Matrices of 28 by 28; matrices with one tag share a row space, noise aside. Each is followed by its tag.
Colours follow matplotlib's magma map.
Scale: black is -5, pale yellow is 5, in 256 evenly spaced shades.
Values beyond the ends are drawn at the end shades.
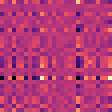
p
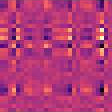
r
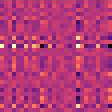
p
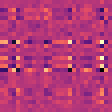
r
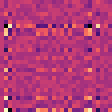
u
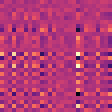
p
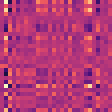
u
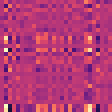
u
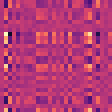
u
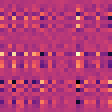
p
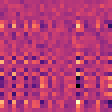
p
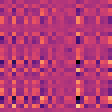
p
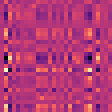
u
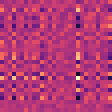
p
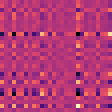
p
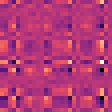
r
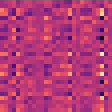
r
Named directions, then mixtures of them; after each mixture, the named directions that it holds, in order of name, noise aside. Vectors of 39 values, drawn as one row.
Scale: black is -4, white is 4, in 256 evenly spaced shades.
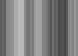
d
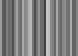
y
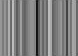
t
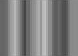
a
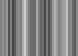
a, t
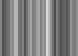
a, y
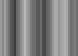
a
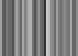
y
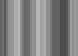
a, d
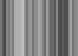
d, y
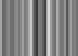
t, y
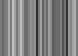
d, t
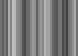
a, t
